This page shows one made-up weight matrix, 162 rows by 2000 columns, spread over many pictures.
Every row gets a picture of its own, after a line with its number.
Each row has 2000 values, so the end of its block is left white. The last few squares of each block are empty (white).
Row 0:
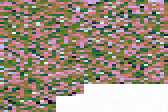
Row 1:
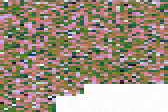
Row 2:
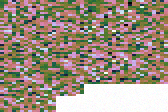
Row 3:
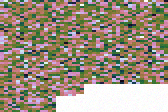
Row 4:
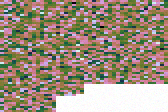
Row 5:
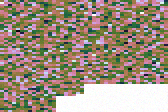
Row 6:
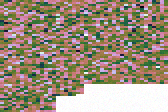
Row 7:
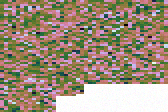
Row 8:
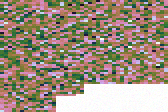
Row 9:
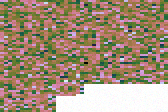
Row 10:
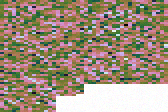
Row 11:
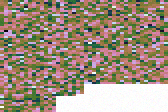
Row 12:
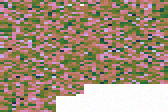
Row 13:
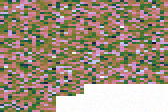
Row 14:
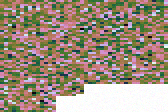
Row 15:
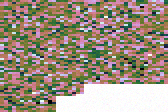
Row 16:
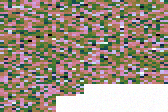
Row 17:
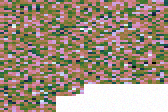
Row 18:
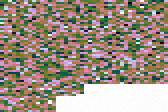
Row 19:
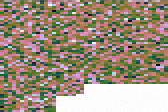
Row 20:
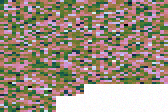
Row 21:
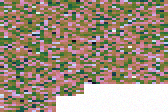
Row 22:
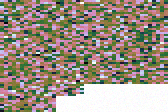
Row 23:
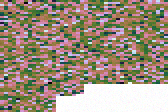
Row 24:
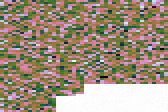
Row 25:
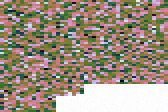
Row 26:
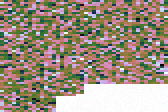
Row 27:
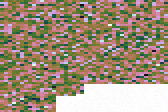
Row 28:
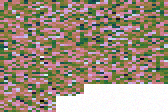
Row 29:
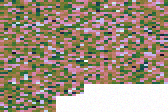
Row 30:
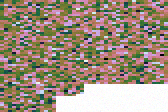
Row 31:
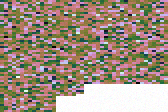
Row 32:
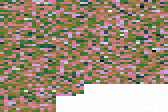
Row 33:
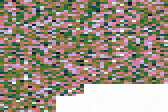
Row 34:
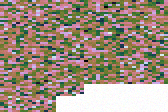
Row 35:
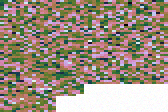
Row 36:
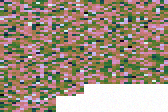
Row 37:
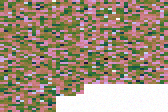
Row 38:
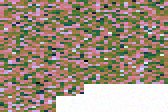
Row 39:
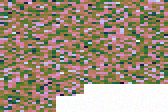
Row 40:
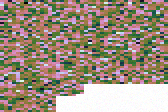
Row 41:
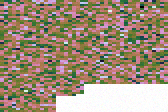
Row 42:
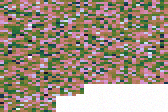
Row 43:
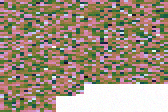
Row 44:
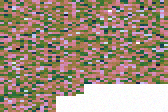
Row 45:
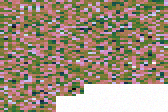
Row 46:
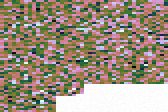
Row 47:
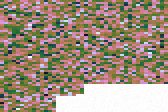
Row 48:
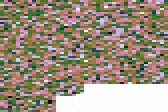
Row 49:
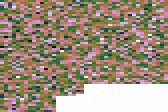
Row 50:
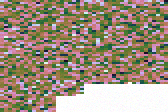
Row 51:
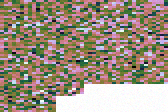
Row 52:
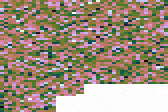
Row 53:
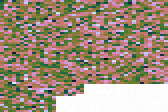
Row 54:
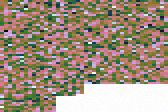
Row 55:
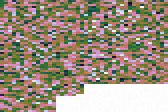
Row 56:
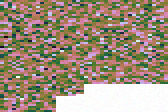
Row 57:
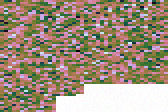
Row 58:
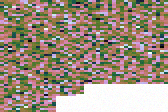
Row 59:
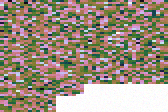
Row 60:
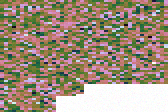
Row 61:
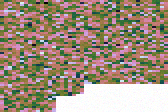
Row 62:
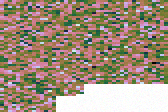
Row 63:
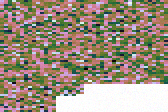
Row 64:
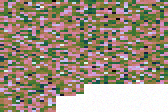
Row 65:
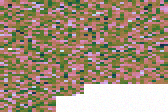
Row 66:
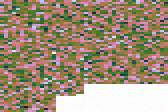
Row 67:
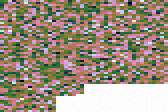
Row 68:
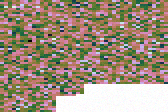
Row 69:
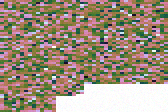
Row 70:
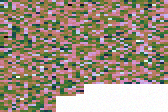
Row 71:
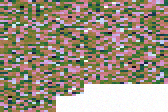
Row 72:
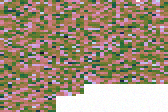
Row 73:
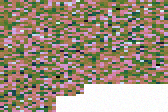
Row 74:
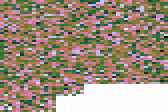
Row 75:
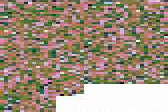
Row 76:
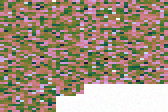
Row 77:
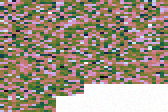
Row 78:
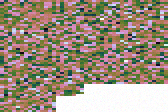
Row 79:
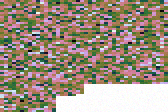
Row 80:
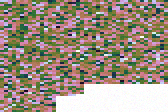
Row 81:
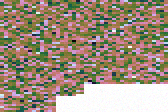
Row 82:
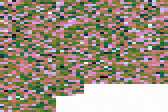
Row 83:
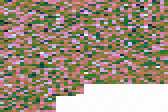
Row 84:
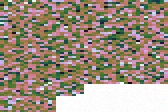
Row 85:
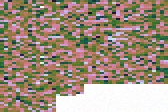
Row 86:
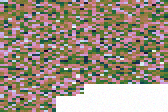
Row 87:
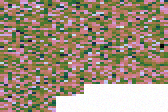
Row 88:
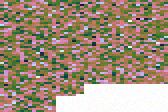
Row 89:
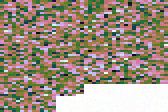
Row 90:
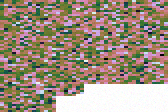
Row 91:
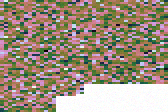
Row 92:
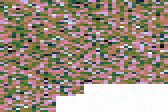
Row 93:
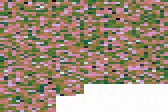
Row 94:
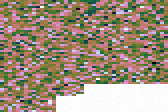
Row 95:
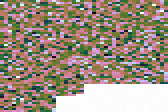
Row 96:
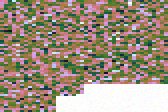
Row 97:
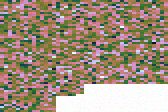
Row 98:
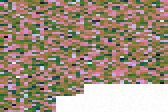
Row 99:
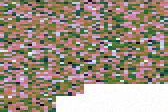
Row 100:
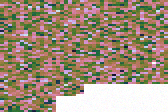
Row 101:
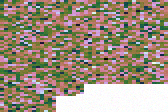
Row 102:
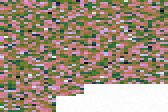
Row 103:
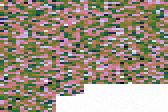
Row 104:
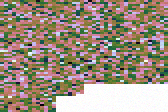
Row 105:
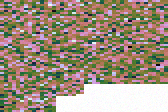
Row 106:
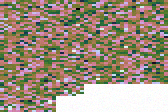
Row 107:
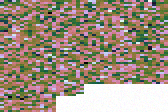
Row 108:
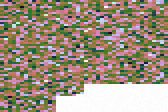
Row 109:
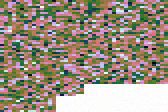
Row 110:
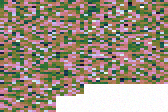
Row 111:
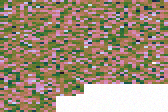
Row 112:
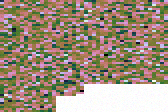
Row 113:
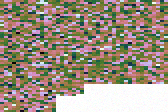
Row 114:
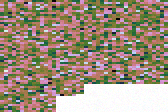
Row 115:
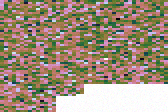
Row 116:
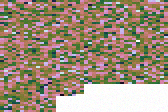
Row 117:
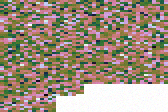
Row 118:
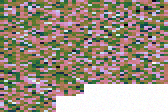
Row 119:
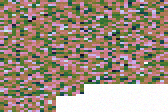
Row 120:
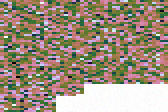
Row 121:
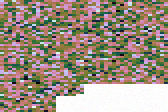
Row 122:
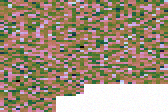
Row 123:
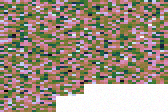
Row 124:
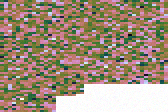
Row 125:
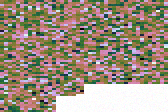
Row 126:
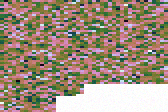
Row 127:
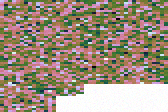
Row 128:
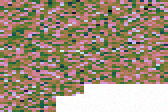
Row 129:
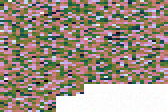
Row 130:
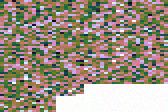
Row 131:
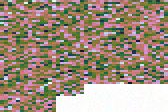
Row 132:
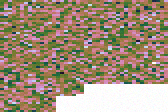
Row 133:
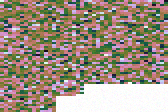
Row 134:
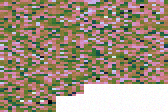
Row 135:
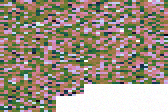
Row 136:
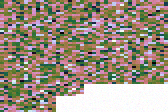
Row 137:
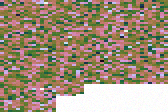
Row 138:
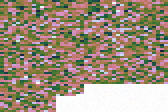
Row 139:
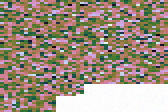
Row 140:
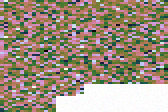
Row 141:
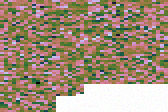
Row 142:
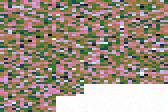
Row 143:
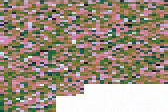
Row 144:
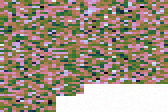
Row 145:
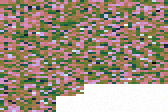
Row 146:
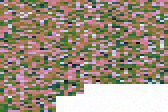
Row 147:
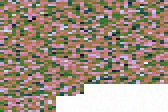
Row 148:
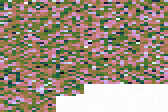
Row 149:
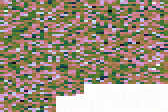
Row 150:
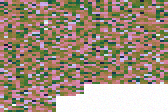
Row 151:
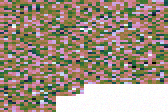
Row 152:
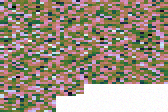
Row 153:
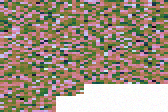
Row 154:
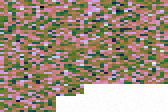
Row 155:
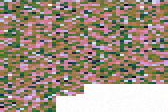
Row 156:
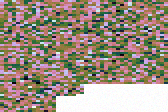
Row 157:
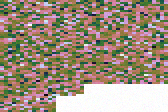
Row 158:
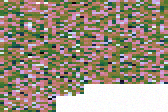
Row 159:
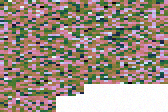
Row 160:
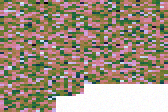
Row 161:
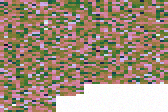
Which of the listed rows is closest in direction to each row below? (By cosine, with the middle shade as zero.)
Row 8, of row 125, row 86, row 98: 125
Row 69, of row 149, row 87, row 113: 149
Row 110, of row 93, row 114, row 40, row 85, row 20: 20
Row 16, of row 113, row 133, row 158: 158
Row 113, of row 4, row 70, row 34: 4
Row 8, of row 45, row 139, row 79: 139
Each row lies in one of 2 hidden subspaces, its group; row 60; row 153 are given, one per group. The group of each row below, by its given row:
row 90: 60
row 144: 60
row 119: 60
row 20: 60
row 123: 153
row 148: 60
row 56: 153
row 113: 153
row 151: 60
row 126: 153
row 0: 60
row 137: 153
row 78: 153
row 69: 153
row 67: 60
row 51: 60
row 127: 60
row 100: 60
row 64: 60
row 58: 153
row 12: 153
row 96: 60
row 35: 60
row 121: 60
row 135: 60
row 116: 60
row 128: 153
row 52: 153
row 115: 60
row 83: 153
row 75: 60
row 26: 153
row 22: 153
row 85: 60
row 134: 60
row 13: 153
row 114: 60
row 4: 153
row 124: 153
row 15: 60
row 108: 60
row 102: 153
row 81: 153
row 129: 60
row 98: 153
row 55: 60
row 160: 153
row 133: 153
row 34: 60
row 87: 153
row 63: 60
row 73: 153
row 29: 60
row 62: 60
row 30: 60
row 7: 60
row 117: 153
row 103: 60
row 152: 153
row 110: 60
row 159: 60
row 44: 153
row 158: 153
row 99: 153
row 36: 153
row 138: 60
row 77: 153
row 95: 153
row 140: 153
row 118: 60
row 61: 153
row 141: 60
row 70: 153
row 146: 153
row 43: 153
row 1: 153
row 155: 153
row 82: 153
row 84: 60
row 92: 153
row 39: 60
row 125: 60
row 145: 60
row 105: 153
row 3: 153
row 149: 153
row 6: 153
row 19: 153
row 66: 153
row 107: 153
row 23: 60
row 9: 153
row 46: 60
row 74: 60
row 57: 153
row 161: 153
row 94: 60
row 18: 60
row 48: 60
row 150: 153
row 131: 60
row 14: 60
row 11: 153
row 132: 60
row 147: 60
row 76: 60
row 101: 60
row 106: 60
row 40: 60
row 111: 60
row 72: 153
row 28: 60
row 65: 153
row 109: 60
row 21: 153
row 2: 60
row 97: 153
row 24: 153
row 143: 153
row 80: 153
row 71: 60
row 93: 60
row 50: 153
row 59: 60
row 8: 153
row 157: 153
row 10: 60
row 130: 60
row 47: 153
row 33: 60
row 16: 153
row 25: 153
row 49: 153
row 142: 153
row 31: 153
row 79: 153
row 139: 153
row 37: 60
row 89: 60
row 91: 153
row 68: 153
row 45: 60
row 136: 60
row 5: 153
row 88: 153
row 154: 60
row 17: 60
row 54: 153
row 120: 153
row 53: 60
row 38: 60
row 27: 153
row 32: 153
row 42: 153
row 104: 153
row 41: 153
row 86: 153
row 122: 153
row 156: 60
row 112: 153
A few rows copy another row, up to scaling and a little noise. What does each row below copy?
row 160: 61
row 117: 157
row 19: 105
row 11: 54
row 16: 142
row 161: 150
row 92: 58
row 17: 151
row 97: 13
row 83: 6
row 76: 37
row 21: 81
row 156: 121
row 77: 82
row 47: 42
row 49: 56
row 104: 99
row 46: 51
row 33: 130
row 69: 43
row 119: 147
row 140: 91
